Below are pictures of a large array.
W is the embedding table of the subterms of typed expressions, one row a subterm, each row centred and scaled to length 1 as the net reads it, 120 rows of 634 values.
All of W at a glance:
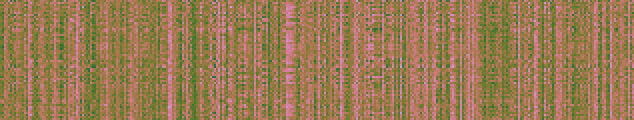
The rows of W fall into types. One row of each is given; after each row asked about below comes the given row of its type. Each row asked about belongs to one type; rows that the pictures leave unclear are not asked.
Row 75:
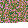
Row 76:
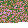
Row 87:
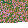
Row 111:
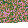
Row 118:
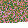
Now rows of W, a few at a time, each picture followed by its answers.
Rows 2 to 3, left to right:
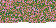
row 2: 75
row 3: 118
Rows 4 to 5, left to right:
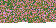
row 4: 111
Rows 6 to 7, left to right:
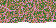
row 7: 75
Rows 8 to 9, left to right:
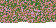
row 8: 118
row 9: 111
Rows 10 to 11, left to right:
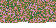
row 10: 118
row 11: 75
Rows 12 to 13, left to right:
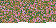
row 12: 76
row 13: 111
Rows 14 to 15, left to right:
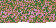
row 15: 76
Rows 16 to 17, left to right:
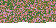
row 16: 111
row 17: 111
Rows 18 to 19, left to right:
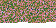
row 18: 118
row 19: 87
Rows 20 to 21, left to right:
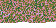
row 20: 87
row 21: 118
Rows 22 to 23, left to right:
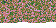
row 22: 111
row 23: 111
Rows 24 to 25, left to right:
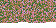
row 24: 111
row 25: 75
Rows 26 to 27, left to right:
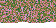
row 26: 76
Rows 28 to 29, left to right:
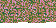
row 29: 87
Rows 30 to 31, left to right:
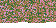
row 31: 87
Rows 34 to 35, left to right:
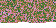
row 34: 76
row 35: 75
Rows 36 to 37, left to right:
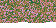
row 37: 87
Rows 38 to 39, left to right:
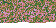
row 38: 111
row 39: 76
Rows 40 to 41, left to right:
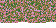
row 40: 75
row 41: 111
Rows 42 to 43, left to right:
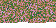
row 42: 118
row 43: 75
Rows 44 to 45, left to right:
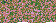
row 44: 111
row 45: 111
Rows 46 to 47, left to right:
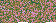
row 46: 76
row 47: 111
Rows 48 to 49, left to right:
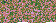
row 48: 111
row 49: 111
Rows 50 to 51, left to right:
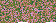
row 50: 76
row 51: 111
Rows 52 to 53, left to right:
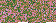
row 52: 76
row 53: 111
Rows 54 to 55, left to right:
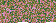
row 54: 111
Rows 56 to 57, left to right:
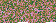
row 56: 118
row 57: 111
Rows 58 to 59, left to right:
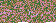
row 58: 76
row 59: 87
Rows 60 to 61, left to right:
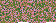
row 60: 76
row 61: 75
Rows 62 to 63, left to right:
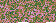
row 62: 75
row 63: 76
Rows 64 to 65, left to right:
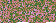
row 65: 76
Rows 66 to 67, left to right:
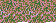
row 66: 87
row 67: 87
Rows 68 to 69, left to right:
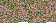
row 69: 111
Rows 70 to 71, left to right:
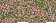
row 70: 75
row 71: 76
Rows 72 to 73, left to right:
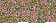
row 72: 87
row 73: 118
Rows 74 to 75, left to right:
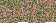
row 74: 111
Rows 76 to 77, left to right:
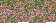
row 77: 76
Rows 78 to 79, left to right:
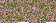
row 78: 75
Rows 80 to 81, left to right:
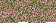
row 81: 118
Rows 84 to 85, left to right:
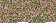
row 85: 87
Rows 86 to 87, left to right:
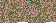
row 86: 75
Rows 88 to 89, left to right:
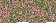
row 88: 87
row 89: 76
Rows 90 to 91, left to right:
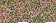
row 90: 111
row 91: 87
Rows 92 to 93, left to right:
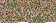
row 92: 75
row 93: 87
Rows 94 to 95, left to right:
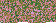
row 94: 118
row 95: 111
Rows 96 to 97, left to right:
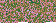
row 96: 75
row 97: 87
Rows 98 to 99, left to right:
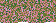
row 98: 118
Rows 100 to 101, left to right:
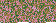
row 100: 118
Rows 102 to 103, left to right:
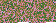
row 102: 118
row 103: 75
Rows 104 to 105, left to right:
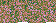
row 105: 76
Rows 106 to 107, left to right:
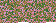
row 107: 75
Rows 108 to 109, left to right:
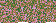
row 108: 76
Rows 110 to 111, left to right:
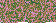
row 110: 75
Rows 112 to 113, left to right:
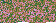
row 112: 87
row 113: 76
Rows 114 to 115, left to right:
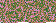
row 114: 75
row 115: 76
